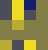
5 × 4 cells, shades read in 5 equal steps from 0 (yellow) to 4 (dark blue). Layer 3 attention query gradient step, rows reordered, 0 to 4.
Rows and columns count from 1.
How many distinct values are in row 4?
1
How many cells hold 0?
3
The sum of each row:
9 8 7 8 6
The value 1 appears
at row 3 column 2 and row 5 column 1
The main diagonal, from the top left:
3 0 2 2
